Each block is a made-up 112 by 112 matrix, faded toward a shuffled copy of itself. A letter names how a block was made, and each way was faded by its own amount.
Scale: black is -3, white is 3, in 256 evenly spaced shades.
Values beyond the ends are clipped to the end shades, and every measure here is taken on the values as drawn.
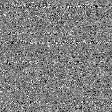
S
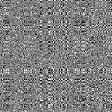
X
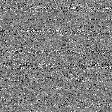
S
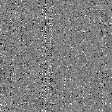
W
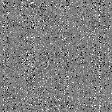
W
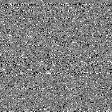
S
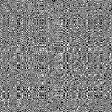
X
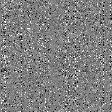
W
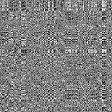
X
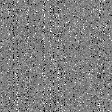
W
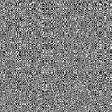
X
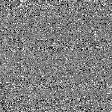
S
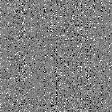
W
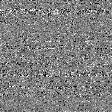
S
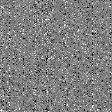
W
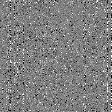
W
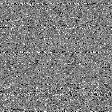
S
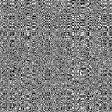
X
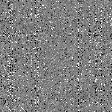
W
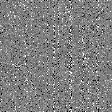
W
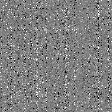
W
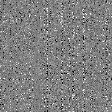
W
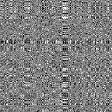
X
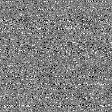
S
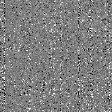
W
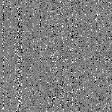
W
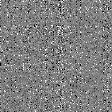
W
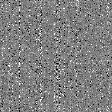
W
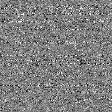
S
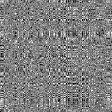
X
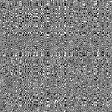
X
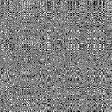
X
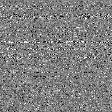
S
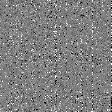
W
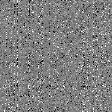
W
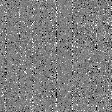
W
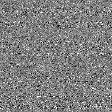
S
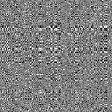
X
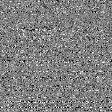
S
